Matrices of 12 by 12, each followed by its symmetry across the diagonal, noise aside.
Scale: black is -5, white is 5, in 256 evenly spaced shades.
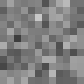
antisymmetric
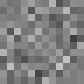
symmetric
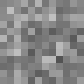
symmetric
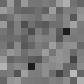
symmetric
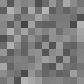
symmetric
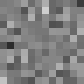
antisymmetric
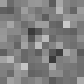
symmetric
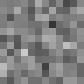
antisymmetric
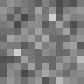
symmetric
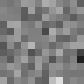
antisymmetric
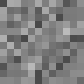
symmetric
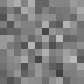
antisymmetric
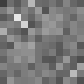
symmetric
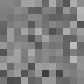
antisymmetric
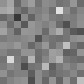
symmetric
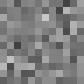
antisymmetric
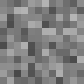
antisymmetric
